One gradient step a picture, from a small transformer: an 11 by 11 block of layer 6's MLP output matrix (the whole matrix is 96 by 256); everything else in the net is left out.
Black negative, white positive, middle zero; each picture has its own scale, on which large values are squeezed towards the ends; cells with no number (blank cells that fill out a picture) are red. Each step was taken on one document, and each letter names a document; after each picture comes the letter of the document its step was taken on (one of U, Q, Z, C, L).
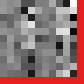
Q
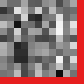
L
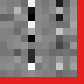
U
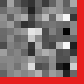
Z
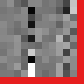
U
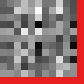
L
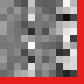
Q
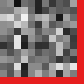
L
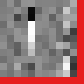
U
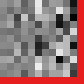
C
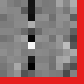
U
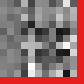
Q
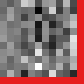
Z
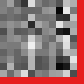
Q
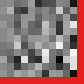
C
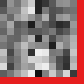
Z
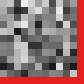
L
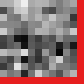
L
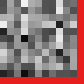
L
